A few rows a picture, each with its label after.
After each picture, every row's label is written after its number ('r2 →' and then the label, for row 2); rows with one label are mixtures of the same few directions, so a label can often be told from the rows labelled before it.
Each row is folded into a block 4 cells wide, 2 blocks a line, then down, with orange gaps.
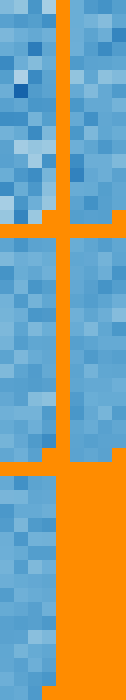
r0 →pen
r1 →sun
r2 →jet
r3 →sun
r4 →jet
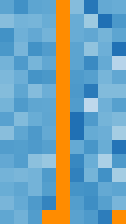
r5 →jet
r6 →jet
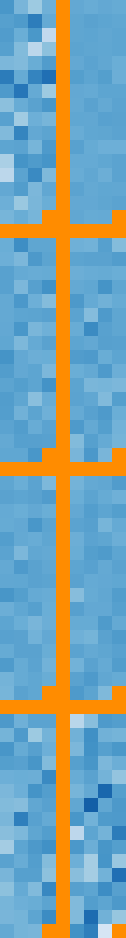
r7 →sun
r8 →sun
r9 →jet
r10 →pen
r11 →pen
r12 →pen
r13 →jet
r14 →pen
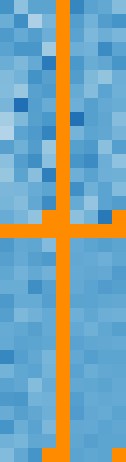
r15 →jet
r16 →pen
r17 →pen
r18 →sun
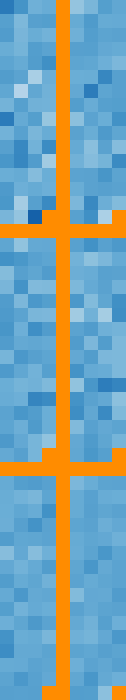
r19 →pen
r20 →pen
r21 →jet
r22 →sun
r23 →sun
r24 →pen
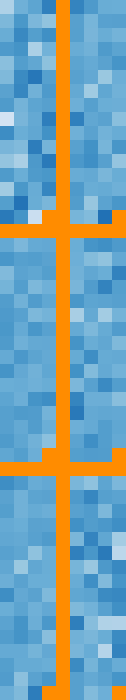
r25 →pen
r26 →pen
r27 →jet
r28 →sun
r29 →pen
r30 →sun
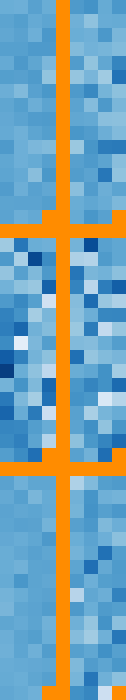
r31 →sun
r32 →sun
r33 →jet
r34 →jet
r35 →jet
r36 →pen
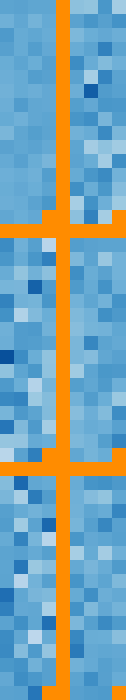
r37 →jet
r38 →pen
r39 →pen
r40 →jet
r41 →jet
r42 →sun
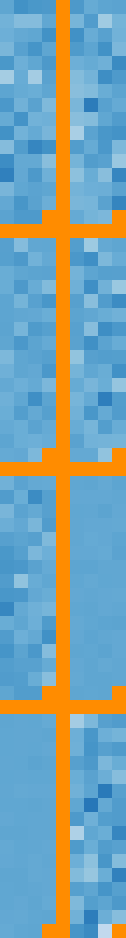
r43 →sun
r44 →jet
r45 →jet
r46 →jet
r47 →jet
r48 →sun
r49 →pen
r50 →pen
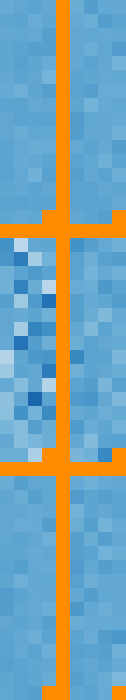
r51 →sun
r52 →jet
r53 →jet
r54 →pen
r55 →jet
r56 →jet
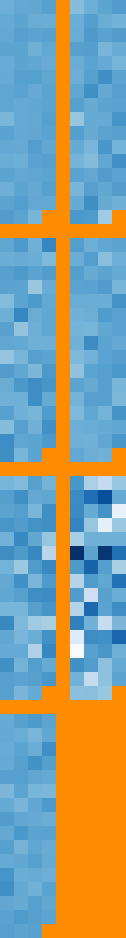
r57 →pen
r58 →pen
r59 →pen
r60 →jet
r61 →sun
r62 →sun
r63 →sun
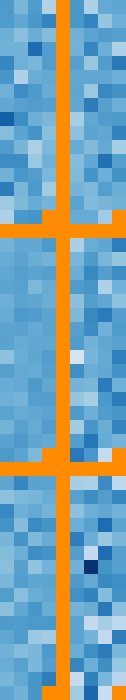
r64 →pen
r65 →jet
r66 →pen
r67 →pen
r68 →jet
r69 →pen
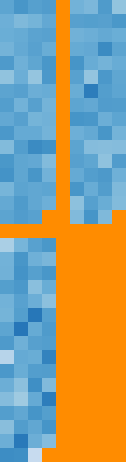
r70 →sun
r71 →pen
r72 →pen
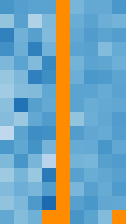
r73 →jet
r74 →pen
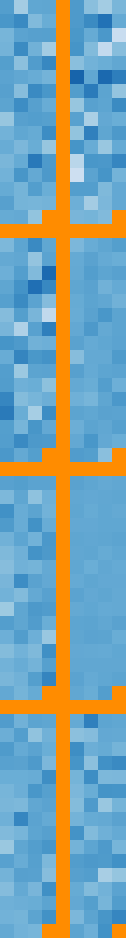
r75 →jet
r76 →sun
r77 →sun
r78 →pen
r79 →jet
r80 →pen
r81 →jet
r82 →jet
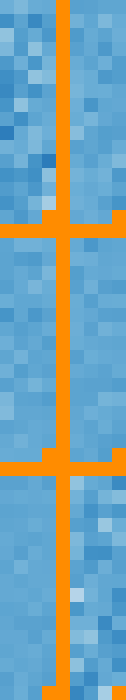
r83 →jet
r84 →jet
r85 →sun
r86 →jet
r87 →pen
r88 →pen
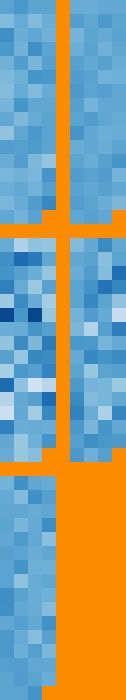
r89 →jet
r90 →jet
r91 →sun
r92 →sun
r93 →jet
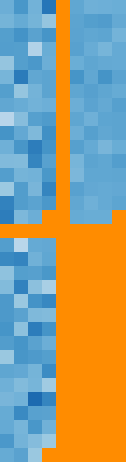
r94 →pen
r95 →sun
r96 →jet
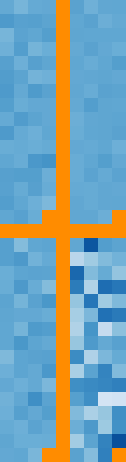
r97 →jet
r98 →jet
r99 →jet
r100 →jet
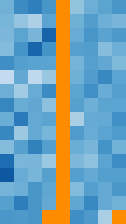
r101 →sun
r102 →pen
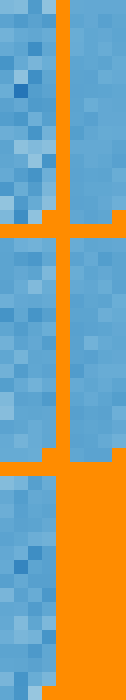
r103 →pen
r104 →jet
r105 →sun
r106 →jet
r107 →pen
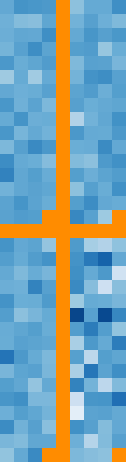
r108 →sun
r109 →pen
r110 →pen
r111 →sun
